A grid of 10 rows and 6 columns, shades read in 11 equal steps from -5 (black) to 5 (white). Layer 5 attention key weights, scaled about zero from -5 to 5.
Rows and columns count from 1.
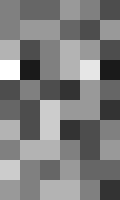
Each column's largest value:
5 2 3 2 4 1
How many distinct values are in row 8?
4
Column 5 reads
0 -2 1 4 1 1 -2 -2 -1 0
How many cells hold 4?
1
